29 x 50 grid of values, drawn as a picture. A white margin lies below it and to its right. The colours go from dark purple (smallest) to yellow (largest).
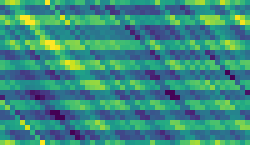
The top left is the ninth with the highest average. There is no overall slope. Stripes running across repeat 7 times from top to bottom. The bottom left is the ninth with the lowest average.
